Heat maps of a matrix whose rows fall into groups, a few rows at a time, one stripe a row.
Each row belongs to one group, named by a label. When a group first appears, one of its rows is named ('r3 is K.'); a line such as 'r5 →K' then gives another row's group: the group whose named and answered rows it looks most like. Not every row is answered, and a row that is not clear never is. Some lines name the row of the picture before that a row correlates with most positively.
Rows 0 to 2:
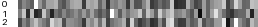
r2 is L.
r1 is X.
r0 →L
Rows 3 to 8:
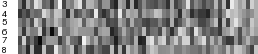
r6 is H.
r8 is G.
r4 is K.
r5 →L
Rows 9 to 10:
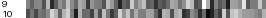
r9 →H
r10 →K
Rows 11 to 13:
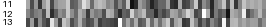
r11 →L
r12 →H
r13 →K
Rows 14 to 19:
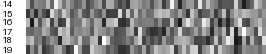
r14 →H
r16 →H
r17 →L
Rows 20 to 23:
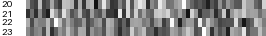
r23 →H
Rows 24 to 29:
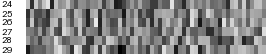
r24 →H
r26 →K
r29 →K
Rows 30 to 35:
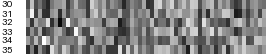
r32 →H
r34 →H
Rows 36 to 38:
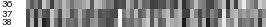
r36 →L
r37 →K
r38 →X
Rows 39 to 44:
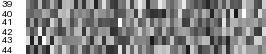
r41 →K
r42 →G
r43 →H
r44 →K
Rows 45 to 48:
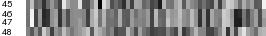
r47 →X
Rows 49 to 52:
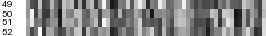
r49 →G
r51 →G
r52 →G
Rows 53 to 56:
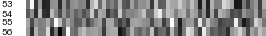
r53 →X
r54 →X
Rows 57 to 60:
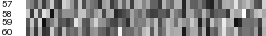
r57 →G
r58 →H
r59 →X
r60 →X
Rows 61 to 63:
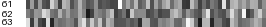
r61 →K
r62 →H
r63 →H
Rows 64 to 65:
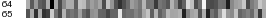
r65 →X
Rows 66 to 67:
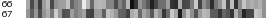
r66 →L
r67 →H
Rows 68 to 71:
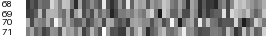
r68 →K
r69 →K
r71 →G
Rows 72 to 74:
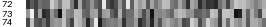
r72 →K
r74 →K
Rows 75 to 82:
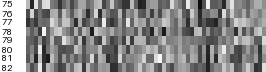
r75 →H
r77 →K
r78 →L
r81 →X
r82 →G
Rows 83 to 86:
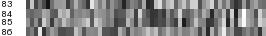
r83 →X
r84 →L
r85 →L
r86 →X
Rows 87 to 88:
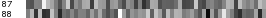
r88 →X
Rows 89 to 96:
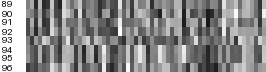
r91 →X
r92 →K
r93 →L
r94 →G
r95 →G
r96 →K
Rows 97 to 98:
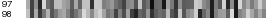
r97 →L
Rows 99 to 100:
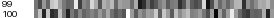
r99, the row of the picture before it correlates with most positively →98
